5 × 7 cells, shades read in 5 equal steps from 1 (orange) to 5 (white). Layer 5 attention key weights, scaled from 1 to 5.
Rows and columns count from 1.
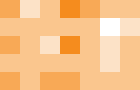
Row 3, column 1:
2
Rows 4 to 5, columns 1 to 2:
3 3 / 2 3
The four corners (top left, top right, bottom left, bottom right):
2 3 2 3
